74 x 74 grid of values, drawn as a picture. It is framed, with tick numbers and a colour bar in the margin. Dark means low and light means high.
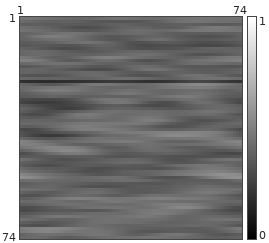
Streaks run across, left to right. Overall the values sit about 40% of the way up the scale. Row 22 stands out from the rest.
